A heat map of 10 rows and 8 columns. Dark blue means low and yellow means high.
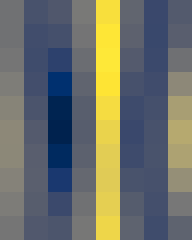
Streaks run downward. The ninth with the highest average is the top middle. Upright stripes repeat 2 times across the table.
